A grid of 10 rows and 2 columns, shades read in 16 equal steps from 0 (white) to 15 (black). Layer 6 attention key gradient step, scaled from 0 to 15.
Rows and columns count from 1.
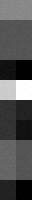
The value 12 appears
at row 6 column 1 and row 7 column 1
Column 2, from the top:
7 10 10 15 0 13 14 10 10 15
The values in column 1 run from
3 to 14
